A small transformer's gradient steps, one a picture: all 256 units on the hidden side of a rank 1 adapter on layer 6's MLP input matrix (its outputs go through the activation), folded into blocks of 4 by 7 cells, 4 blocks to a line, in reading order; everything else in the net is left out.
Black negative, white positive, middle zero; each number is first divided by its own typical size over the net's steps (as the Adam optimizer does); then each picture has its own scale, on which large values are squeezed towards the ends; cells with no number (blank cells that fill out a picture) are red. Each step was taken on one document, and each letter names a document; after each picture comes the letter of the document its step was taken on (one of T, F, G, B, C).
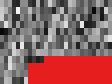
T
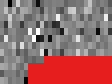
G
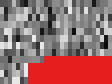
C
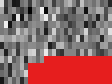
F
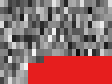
C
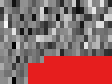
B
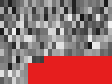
T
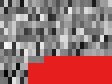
C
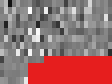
G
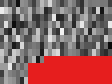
T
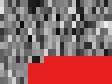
T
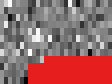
G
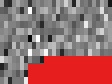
F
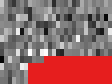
F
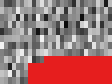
T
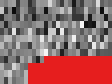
T
